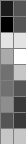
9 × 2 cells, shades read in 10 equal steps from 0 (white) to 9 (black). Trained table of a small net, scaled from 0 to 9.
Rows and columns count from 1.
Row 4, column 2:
0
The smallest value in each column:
1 0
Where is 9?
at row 2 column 1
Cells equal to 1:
2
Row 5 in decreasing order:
5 2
